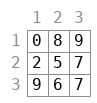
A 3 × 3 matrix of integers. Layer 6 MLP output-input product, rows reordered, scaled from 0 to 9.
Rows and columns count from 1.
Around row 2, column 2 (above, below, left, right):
8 6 2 7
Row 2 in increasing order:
2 5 7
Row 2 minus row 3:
-7 -1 0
